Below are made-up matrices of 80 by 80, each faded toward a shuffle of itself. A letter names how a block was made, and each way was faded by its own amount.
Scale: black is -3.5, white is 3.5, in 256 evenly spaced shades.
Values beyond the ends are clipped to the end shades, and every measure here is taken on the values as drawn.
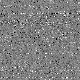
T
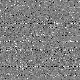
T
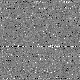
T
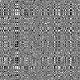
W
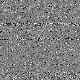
T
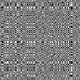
W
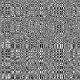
W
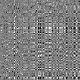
W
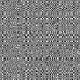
W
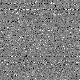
T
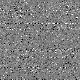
T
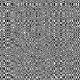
W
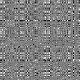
W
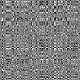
W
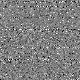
T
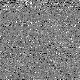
T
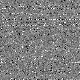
T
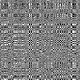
W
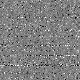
T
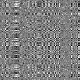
W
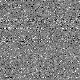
T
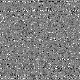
T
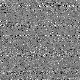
T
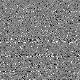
T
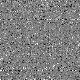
T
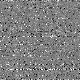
T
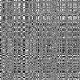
W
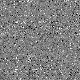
T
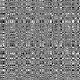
W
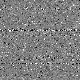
T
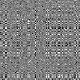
W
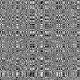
W
